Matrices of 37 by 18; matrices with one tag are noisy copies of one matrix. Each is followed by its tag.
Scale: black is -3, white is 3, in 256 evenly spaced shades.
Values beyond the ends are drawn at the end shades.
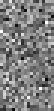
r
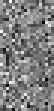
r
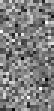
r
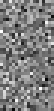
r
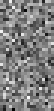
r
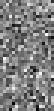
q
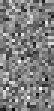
r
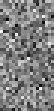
r
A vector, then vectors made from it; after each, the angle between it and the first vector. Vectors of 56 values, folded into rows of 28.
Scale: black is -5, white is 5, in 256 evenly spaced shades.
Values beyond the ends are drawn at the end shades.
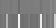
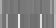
nearly parallel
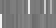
orthogonal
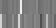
orthogonal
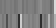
partly opposed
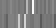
orthogonal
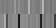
nearly opposite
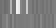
orthogonal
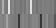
partly opposed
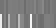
orthogonal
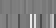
partly opposed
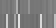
nearly parallel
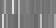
partly aligned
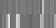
partly aligned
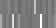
partly aligned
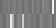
orthogonal
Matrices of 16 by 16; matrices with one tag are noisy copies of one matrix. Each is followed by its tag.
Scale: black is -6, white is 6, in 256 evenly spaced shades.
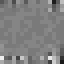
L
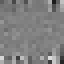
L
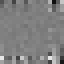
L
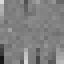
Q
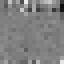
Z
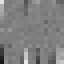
Q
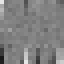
Q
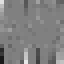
Q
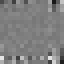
L
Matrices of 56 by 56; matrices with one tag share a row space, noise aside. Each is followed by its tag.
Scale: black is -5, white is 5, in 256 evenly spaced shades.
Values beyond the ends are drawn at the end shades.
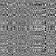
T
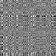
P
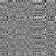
T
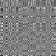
P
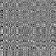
P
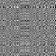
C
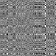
T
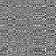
T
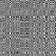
C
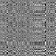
T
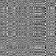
T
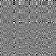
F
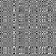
F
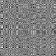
P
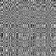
P
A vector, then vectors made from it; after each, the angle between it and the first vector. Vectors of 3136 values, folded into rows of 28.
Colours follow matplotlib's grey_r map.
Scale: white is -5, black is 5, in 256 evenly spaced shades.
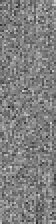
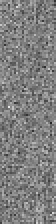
nearly opposite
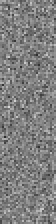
partly opposed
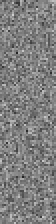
partly aligned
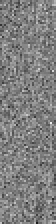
nearly parallel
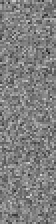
orthogonal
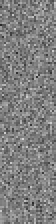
partly aligned
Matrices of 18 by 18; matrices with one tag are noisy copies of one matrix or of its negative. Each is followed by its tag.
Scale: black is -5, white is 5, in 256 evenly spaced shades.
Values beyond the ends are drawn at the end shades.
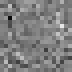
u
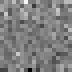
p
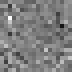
u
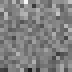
p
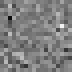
u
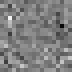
u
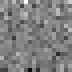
p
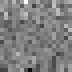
p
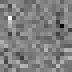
u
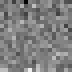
p
